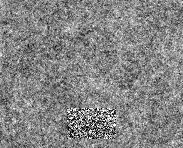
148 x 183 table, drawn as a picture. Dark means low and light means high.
On average the colour sits 50% of the way up the scale. In the bottom middle lies a patch that is rougher than the rest. Values change most from cell to cell in the bottom middle. No row or column stands out. There is no overall slope.
